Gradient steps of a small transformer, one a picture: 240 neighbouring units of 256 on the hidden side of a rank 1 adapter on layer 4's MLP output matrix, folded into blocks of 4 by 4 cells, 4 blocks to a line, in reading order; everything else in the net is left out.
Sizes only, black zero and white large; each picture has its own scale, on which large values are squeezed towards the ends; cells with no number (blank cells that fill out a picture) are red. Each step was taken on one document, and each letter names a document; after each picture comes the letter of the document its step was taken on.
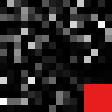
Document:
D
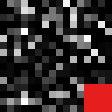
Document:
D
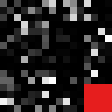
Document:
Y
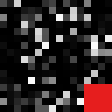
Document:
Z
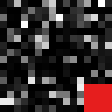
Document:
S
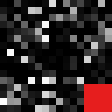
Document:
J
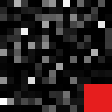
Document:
D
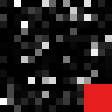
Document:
Z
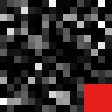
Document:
D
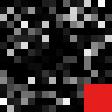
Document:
J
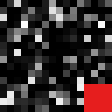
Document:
S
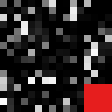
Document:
Y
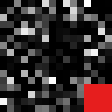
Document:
Y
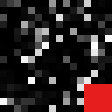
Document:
Z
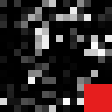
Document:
Z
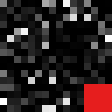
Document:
Y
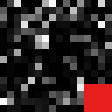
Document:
S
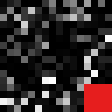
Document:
Y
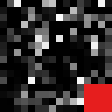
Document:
S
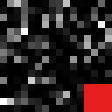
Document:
D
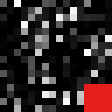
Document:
Z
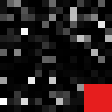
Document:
D
